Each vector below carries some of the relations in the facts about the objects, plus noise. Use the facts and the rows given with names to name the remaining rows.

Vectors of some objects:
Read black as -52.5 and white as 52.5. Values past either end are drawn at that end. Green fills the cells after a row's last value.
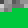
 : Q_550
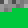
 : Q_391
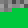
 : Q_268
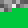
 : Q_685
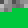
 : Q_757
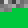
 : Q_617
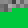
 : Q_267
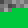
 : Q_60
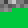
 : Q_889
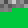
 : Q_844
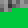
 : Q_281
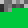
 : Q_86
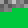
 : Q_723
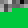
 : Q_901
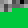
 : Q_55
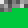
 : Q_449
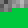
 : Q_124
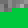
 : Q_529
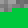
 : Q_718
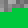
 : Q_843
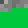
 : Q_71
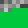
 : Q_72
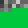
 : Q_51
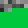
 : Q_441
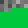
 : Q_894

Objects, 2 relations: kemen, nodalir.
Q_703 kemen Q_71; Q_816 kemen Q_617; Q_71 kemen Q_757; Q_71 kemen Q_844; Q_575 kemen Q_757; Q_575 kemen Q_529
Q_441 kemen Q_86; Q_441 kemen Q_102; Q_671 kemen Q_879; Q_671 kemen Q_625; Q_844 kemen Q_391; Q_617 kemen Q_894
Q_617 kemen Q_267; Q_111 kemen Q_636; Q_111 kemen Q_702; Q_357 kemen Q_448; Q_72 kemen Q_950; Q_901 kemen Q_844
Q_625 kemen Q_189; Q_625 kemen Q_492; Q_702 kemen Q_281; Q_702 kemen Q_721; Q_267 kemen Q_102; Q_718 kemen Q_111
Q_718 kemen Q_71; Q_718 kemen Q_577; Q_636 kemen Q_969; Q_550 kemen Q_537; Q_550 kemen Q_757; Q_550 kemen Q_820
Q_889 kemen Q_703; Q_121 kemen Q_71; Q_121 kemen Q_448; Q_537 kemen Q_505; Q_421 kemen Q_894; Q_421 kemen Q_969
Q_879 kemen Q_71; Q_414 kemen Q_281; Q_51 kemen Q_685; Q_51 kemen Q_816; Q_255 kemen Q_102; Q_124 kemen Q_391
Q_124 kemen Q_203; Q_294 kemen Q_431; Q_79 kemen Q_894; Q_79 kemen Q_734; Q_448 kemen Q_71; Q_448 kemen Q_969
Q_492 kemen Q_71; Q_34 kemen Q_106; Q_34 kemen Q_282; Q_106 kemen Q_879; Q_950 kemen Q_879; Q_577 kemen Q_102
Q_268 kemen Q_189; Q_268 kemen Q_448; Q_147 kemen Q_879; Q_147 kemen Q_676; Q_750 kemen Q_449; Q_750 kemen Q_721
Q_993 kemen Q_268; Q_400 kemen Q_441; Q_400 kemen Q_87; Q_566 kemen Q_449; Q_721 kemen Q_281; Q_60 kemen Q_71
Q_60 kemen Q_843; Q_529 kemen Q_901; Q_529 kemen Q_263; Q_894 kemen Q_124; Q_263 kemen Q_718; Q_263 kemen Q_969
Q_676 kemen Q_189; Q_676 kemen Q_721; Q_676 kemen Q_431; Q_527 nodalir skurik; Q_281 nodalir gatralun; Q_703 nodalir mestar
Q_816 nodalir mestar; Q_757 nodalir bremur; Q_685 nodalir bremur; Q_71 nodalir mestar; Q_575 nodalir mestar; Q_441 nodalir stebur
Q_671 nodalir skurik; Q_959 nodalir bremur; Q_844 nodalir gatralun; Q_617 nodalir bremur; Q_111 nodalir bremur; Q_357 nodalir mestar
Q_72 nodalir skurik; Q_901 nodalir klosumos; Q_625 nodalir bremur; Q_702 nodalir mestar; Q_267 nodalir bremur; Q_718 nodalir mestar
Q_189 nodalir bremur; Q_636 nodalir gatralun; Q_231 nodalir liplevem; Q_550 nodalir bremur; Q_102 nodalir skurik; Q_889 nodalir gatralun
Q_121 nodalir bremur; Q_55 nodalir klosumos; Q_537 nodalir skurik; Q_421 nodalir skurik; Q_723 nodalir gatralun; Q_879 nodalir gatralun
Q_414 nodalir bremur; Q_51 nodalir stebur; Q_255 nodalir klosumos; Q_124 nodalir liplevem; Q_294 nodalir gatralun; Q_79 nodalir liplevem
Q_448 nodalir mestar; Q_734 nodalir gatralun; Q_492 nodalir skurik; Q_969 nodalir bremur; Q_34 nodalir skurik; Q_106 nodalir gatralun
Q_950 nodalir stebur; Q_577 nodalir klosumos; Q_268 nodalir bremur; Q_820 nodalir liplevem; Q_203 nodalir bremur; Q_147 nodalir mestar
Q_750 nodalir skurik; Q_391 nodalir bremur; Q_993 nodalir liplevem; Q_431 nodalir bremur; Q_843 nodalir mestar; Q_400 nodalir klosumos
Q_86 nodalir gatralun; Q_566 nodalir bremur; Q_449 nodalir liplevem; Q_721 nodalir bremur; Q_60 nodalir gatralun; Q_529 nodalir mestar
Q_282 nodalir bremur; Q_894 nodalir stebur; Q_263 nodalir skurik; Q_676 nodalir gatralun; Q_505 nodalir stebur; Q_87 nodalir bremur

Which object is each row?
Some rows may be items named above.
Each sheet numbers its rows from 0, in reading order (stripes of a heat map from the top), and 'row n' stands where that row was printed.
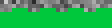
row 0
Q_617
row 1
Q_106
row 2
Q_294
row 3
Q_203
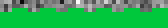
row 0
Q_577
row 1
Q_676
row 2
Q_820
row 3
Q_492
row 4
Q_391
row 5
Q_734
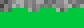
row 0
Q_79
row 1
Q_843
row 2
Q_203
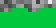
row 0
Q_294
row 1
Q_102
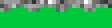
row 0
Q_816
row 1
Q_537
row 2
Q_993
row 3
Q_566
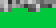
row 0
Q_750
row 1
Q_87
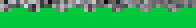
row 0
Q_505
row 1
Q_400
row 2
Q_421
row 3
Q_901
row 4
Q_106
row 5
Q_147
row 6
Q_950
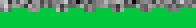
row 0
Q_750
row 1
Q_282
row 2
Q_901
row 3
Q_231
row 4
Q_255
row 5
Q_267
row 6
Q_723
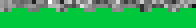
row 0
Q_969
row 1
Q_820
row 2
Q_505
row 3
Q_414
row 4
Q_414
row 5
Q_86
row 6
Q_34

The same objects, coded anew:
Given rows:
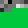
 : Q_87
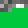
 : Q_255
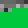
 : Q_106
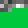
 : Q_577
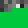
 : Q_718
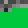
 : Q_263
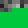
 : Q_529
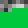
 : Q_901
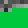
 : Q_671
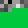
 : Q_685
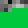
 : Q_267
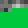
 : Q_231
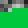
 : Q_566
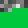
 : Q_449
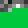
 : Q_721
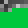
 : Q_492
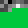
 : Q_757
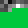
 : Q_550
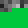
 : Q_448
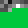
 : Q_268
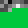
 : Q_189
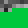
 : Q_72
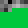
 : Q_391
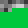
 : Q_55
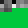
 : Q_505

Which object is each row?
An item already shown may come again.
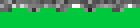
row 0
Q_441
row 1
Q_676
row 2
Q_400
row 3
Q_421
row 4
Q_993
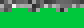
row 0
Q_950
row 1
Q_34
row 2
Q_106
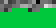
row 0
Q_102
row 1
Q_87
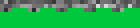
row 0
Q_102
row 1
Q_106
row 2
Q_86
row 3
Q_441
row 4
Q_281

